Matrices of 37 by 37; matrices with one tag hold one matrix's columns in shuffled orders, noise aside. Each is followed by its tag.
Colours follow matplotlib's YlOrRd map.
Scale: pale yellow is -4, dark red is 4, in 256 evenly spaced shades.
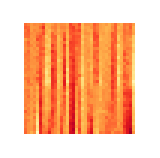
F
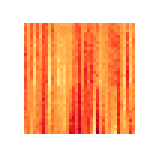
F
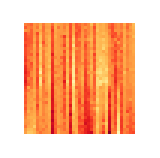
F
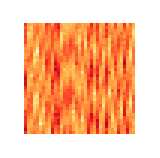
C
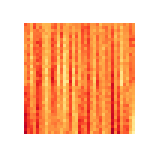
F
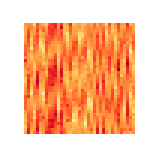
C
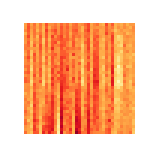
F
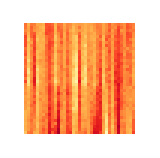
F
